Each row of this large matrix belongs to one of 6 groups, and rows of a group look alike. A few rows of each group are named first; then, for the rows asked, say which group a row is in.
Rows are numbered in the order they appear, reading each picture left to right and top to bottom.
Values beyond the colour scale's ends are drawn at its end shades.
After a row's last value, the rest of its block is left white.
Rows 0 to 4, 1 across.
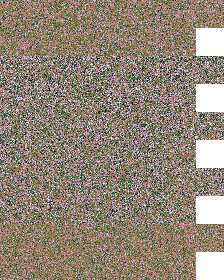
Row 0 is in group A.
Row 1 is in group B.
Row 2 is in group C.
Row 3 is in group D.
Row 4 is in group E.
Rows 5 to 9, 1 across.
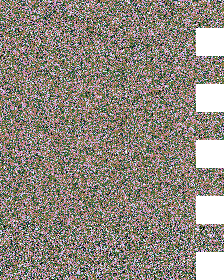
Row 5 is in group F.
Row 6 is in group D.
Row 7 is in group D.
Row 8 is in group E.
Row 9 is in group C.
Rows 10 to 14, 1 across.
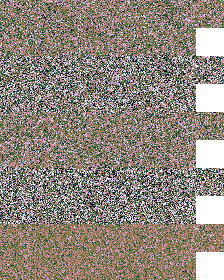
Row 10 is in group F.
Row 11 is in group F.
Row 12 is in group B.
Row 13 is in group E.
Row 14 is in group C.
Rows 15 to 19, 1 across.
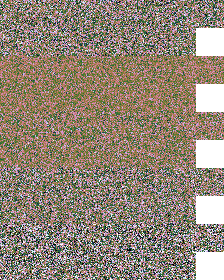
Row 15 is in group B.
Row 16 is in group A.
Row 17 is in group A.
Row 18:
E
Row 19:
A
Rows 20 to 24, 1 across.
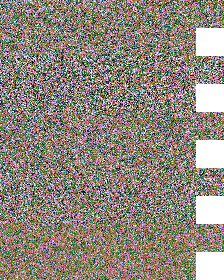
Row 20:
B
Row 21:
E
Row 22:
F
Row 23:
C
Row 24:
A
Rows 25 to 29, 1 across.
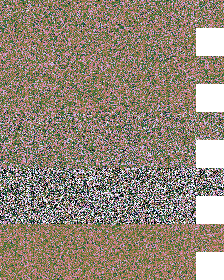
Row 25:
C
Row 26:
B
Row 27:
E
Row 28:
C
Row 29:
C
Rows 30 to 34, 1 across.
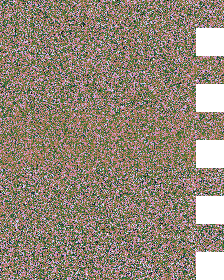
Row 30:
C
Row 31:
F
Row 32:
C
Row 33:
A
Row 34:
E
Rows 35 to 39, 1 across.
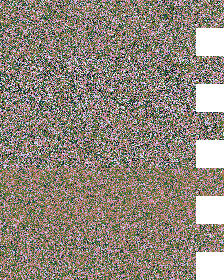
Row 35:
F
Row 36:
F
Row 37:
B
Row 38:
F
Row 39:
C
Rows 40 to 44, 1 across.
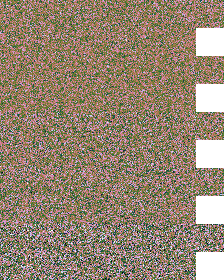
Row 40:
D
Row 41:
E
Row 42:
E
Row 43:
B
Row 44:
B
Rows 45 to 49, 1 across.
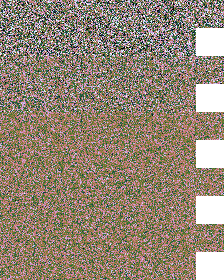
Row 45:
F
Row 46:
D
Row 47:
D
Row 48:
E
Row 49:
E
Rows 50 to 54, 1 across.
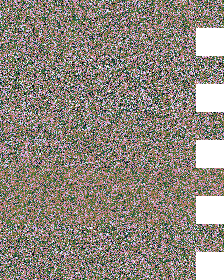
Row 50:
E
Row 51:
E
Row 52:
B
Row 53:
F
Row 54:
E
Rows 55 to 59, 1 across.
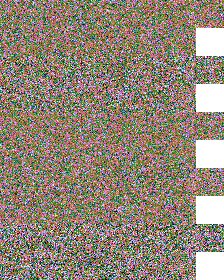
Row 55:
E
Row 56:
D
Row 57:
D
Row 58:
A
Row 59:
B
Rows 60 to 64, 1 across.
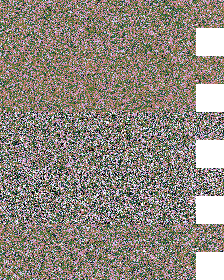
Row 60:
F
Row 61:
F
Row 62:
E
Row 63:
A
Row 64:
F
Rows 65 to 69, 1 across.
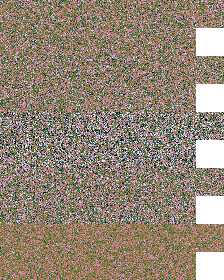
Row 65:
A
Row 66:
E
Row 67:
C
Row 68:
E
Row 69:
F
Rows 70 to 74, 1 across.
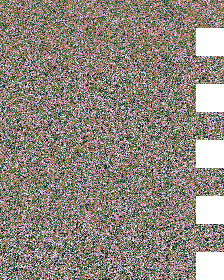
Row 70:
F
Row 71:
F
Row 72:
A
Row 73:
D
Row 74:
B
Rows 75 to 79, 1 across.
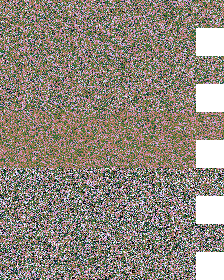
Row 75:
F
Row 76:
D
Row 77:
A
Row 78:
E
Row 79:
B
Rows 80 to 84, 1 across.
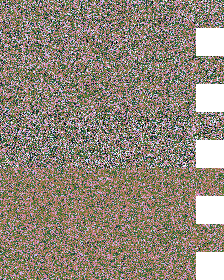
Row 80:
D
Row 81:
B
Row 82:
A
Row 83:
E
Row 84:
F
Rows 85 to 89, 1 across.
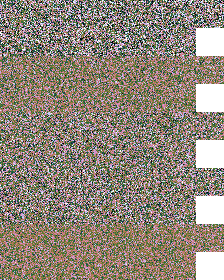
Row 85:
D
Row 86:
C
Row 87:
F
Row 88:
D
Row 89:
D
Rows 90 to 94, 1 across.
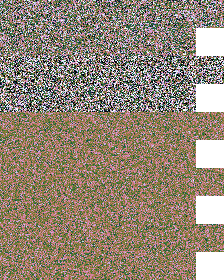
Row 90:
A
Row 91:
A
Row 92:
F
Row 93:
E
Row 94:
B
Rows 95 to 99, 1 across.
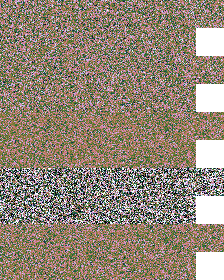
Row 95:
E
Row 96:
F
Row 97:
F
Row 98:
A
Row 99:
F
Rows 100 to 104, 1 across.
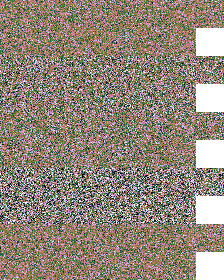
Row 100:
D
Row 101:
E
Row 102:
D
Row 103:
E
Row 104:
A
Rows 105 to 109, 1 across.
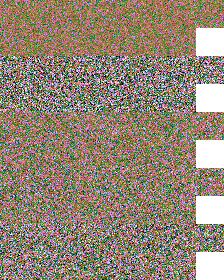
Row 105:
E
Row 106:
C
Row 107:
F
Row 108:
C
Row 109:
B
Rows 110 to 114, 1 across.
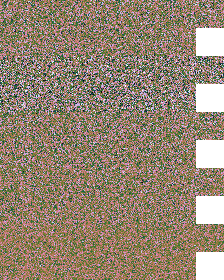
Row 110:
C
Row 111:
E
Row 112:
C
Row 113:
C
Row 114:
B
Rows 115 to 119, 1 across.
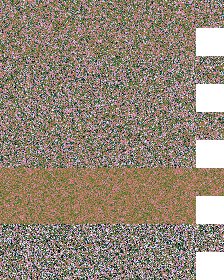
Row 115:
D
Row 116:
C
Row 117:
E
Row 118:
F
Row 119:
C
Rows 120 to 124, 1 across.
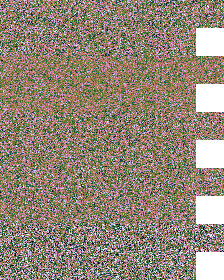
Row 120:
B
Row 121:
B
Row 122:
E
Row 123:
A
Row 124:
C
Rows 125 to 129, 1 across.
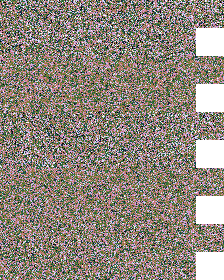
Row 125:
D
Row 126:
B
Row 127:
C
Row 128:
F
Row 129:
A
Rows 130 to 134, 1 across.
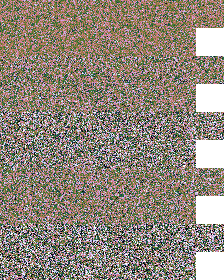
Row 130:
A
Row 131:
B
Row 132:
A
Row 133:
C
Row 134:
D
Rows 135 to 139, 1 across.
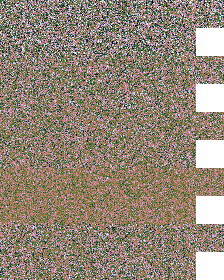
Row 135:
D
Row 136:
E
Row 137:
F
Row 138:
E
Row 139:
E
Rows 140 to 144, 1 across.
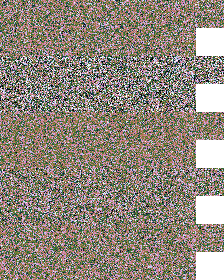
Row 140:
C
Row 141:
D
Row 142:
E
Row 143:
D
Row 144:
A
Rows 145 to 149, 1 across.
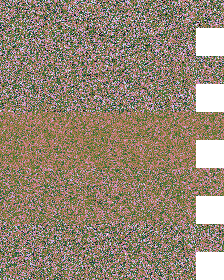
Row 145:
F
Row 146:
E
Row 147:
B
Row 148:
F
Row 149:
E
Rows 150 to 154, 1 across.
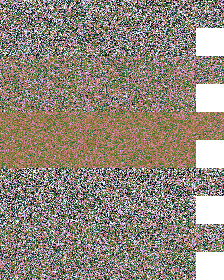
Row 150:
B
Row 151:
D
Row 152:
F
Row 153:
A
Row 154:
A
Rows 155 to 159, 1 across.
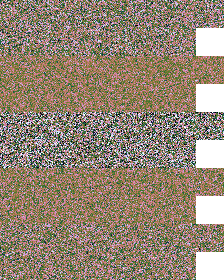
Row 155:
D
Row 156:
F
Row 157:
B
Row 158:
E
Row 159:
F
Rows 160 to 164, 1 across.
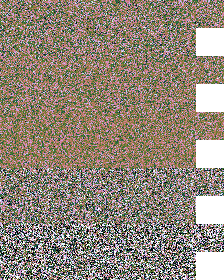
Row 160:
F
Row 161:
B
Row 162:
C
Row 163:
D
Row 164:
A
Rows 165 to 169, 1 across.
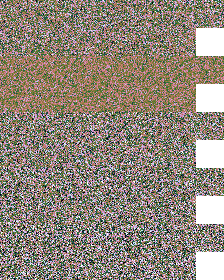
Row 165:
D
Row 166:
B
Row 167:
E
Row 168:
E
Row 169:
E
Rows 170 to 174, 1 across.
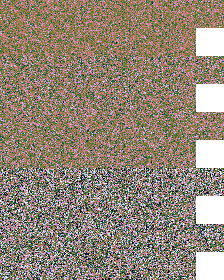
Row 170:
D
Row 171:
D
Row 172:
F
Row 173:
D
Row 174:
B
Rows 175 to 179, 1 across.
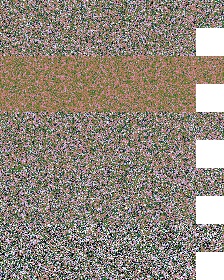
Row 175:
D
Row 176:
A
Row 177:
E
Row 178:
D
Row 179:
F
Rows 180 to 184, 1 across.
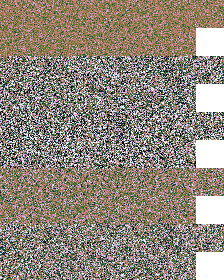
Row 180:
E
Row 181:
F
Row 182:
D
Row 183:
A
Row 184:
F
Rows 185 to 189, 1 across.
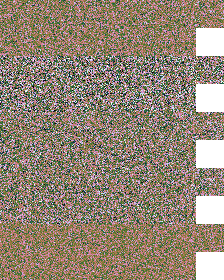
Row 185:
C
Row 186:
E
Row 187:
F
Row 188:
C
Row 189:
D
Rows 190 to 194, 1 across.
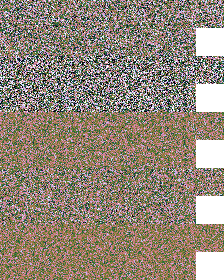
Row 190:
A
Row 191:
E
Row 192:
E
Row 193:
D
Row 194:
E
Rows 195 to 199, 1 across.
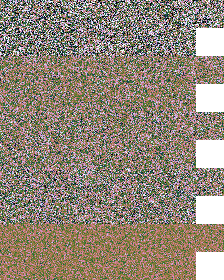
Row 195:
F
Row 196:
A
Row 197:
D
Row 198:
F
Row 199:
E
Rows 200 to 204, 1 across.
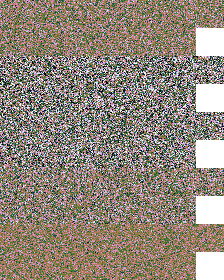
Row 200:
E
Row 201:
F
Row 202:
D
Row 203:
A
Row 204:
F
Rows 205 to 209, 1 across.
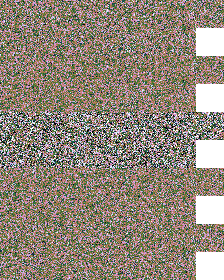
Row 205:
E
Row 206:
E
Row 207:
F
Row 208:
E
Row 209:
E
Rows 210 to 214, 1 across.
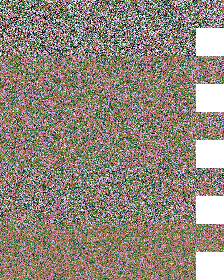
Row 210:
F
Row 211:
A
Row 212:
A
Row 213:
E
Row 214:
E
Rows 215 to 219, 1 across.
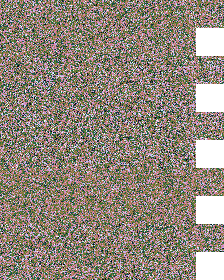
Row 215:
E
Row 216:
A
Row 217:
A
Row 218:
F
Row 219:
B
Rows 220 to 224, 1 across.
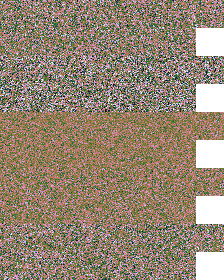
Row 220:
A
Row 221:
B
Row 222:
F
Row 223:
D
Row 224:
B
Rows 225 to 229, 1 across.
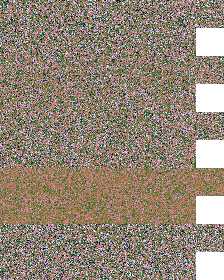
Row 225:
C
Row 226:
E
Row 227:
D
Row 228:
B
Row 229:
E
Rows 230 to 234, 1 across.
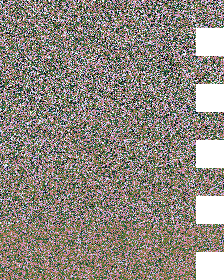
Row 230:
A
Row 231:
F
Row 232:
B
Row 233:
E
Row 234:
D
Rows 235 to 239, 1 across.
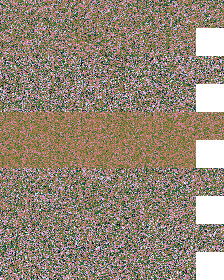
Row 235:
B
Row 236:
D
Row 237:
D
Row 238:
B
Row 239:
C
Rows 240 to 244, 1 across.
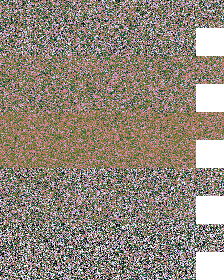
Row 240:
C
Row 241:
F
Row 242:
A
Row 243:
D
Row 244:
C
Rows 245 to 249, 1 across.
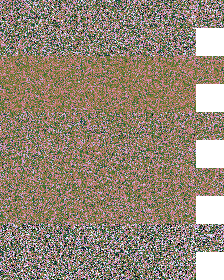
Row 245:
A
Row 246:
D
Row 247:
D
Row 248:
E
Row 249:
C
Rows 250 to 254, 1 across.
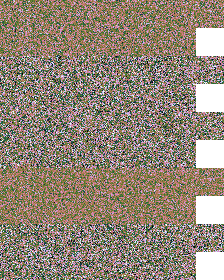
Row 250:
C
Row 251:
A
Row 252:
F
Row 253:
C
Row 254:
D
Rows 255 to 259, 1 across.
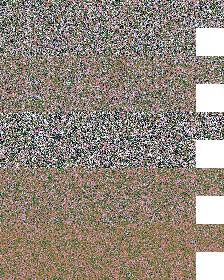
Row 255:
C
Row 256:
D
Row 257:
A
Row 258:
E
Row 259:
E
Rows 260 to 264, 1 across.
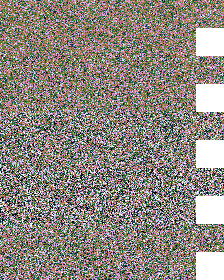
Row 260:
F
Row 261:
C
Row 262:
F
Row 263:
D
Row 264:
B
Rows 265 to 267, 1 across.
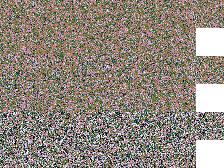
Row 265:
E
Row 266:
E
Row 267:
C
